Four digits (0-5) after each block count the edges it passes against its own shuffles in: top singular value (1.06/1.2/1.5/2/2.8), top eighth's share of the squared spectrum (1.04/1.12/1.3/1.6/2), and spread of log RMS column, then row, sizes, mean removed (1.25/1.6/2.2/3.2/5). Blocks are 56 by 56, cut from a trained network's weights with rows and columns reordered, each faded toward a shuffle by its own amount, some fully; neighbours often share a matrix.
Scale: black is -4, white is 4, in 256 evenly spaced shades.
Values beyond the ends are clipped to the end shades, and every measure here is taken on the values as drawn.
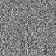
3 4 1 1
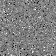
1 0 0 0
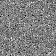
0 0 0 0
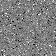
0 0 0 0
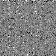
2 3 1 1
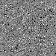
2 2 1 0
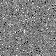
0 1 0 0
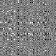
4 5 3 2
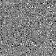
2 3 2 1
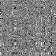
3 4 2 1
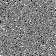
0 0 0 0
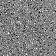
1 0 0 0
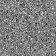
1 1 0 0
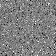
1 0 0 0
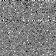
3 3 0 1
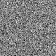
2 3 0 0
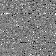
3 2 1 1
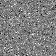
0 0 0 0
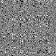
3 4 2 2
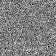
2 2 0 0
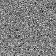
2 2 0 1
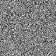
2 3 1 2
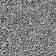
2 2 0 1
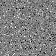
0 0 0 0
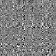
3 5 3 2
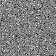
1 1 0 0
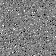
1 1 0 0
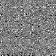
3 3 1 2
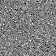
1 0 0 0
